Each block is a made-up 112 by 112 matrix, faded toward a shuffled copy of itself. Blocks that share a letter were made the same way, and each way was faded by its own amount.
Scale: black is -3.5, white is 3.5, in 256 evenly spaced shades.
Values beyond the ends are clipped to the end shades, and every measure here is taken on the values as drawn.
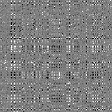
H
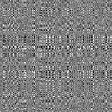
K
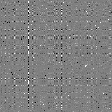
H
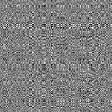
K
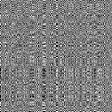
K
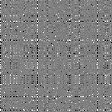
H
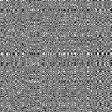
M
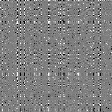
H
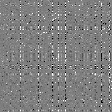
H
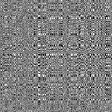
K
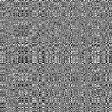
K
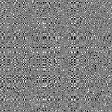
M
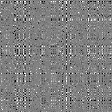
H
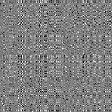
M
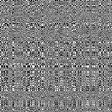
K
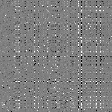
H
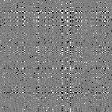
H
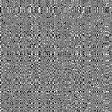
M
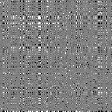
H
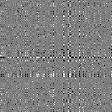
H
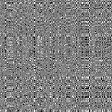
M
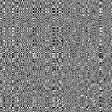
M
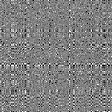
M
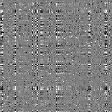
H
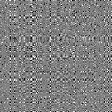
M
